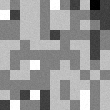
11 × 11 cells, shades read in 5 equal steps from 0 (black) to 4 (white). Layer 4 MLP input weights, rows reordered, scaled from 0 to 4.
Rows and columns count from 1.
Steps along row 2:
down up same down up same down same down same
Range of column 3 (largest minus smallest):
2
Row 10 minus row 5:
0 -1 -1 1 -2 0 0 0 1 1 1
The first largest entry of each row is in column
6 1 3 3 1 1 4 2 6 4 2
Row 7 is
3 2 3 4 2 2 3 2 3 2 3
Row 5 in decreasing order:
3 3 3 3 3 3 3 2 2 2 1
